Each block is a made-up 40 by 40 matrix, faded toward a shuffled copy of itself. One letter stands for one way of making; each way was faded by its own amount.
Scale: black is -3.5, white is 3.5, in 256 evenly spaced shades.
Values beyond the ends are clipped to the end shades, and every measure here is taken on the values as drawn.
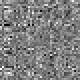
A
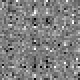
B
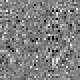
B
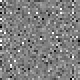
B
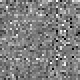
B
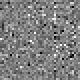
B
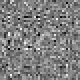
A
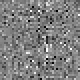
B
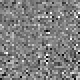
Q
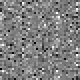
B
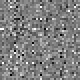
Q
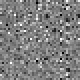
B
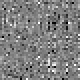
B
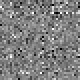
Q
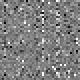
B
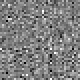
A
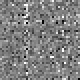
Q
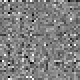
Q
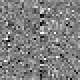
B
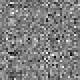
A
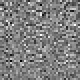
A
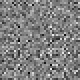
A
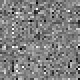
Q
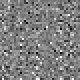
B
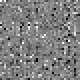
B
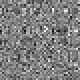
A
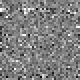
Q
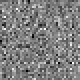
A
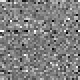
A
